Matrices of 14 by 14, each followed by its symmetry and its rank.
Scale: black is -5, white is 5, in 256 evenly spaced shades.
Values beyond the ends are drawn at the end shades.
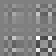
symmetric, rank one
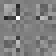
symmetric, rank two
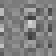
neither, rank two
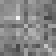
symmetric, rank three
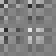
symmetric, rank one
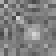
symmetric, rank three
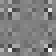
symmetric, rank two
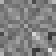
symmetric, rank three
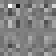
neither, rank two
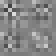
symmetric, rank three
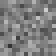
antisymmetric, full rank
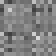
symmetric, rank two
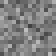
antisymmetric, full rank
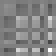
symmetric, rank one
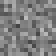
antisymmetric, full rank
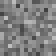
antisymmetric, full rank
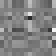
neither, rank two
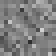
antisymmetric, full rank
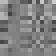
neither, rank two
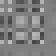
symmetric, rank one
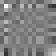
symmetric, rank two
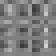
neither, rank two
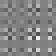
symmetric, rank one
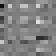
neither, rank two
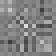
symmetric, rank three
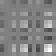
symmetric, rank one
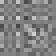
symmetric, rank two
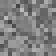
antisymmetric, full rank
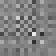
symmetric, rank two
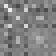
symmetric, rank three
